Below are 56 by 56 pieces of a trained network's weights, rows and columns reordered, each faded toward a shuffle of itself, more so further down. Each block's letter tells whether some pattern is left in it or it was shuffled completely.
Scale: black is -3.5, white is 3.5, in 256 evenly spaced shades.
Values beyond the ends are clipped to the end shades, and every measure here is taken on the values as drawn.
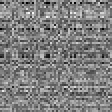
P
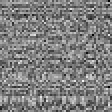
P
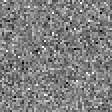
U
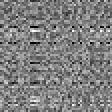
P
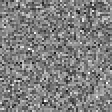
U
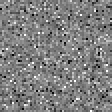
U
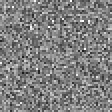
U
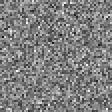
U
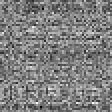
P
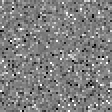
U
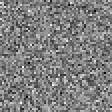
U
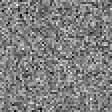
U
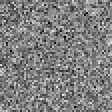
U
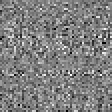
P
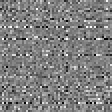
P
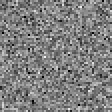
U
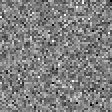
U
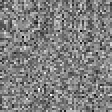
P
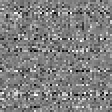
P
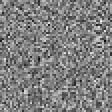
P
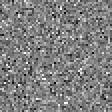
U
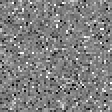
U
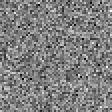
U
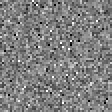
U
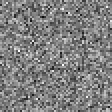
U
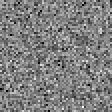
U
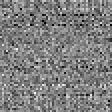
P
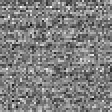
P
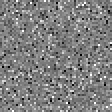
U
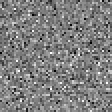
U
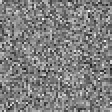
U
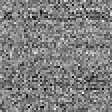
P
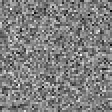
U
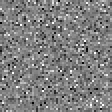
U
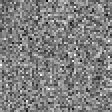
P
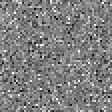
U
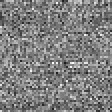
P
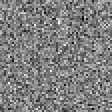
P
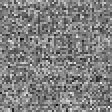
P
